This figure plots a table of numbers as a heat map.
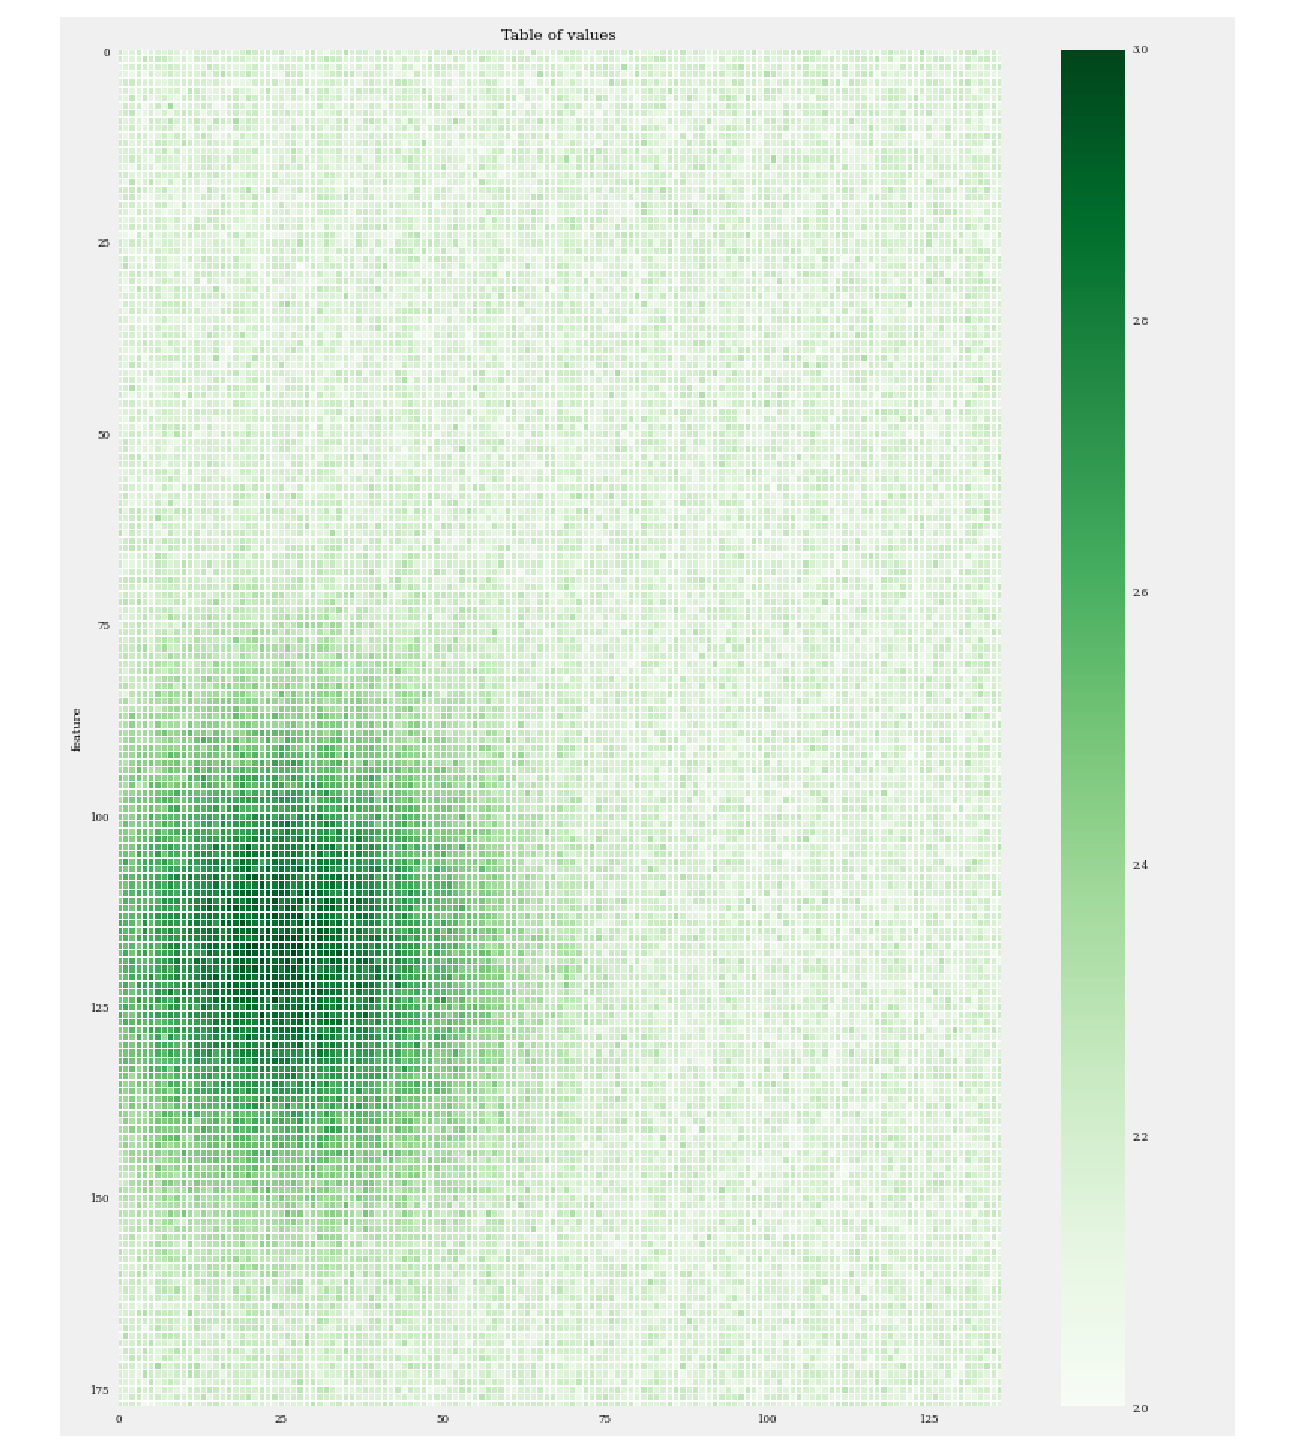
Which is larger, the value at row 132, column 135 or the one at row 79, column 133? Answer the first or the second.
the second
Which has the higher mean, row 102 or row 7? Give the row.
102
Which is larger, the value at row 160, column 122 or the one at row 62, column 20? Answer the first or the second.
the second
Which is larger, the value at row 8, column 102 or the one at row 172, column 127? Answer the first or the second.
the second
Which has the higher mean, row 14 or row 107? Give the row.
107
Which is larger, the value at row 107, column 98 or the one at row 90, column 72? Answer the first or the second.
the second
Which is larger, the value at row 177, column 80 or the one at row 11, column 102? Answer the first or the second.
the second
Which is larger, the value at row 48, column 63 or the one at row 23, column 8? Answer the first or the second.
the first
